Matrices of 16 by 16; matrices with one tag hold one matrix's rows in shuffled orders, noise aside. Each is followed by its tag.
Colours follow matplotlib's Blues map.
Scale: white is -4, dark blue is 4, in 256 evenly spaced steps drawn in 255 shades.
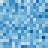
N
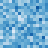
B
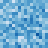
B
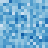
N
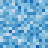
B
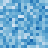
B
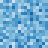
B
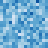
B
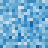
B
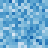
B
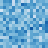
N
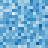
B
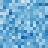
N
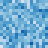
N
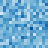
N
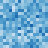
B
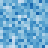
B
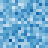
B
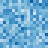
N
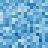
B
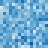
N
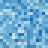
B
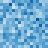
B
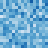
N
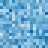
N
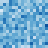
N
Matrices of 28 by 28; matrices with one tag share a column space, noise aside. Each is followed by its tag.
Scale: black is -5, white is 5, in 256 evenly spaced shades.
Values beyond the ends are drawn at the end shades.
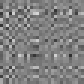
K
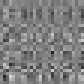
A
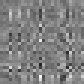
A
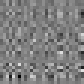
A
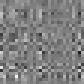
A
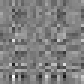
A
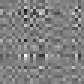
K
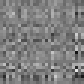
A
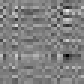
K
